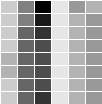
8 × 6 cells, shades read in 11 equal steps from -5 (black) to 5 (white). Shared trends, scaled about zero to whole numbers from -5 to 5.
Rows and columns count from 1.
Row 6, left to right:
2 -1 -2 4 2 1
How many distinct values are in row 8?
6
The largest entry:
4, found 8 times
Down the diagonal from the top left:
3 0 -3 4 2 1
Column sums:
22 -6 -23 32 15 9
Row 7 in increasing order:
-2 -1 1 2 3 4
